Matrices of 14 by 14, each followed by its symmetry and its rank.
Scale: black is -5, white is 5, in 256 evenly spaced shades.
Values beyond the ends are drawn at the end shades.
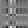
neither, rank one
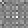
symmetric, rank three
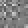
symmetric, rank three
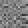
neither, rank three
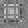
symmetric, rank two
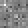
symmetric, rank three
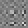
symmetric, rank two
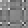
symmetric, rank two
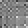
symmetric, rank three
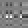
neither, rank one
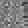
neither, rank three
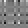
neither, rank one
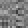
neither, rank three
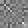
symmetric, rank three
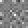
symmetric, rank three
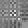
symmetric, rank two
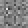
neither, rank three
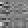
neither, rank three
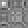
symmetric, rank three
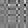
neither, rank one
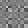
symmetric, rank two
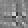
symmetric, rank two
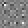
symmetric, rank two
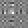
symmetric, rank two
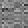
neither, rank three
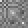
symmetric, rank three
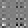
neither, rank one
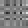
neither, rank one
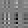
neither, rank one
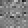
neither, rank three
